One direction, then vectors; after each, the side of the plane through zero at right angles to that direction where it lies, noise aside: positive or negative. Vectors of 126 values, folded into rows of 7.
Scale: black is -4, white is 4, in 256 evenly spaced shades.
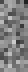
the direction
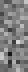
negative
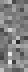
positive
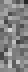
positive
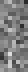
positive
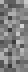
negative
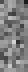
positive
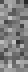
positive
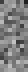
positive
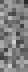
positive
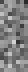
positive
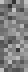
negative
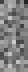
positive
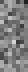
positive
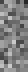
positive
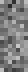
negative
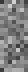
positive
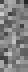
positive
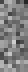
positive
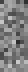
positive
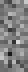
negative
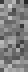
positive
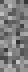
positive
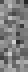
positive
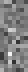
positive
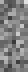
negative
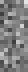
negative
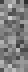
positive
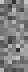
negative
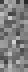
positive
